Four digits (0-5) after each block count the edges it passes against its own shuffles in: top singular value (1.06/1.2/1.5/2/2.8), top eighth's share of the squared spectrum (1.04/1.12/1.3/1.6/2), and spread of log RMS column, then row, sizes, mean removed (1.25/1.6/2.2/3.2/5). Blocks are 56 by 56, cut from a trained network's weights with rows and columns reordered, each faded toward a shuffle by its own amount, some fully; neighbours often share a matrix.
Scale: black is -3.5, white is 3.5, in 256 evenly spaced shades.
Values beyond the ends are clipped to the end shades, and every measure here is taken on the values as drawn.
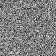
2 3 1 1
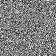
0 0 0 0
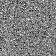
0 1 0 0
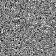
2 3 1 1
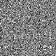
2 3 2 1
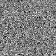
2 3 0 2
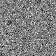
0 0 0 0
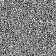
0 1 0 0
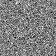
0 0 0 0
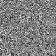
2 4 1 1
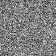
0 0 0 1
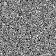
0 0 0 0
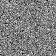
0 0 0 0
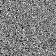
1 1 0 1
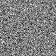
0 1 0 0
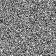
0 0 0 0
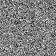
1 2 0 0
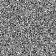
2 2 0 1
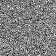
0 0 0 0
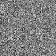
2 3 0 1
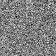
0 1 0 0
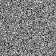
2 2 1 0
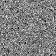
2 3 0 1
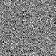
2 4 1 1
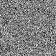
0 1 0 0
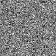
2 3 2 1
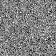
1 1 0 0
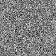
2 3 1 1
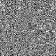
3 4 1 2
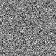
1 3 1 1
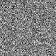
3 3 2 1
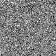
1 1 0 0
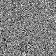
1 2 0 0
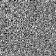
3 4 1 2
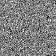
2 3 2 1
